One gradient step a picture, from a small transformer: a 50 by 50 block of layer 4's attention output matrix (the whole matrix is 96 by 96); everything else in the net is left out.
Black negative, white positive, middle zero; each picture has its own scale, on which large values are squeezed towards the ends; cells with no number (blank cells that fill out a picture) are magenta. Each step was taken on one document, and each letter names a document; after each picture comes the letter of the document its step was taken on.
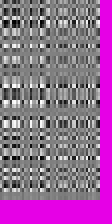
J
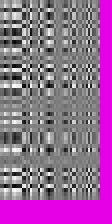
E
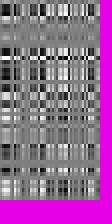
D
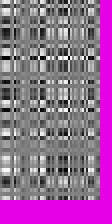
D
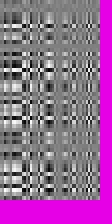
E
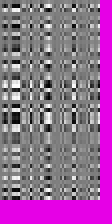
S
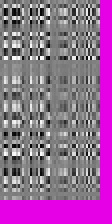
J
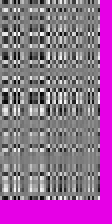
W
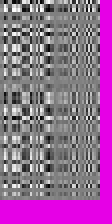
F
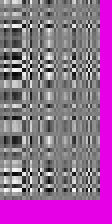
E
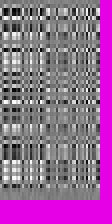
J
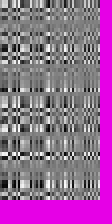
F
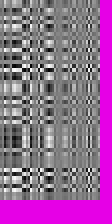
E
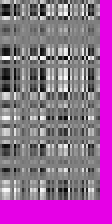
D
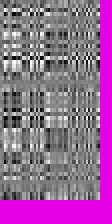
F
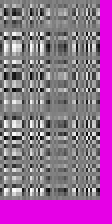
J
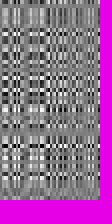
W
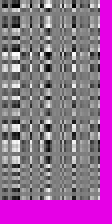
S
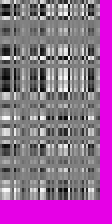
D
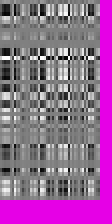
D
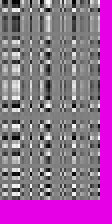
S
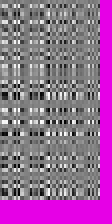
W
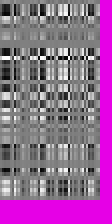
D
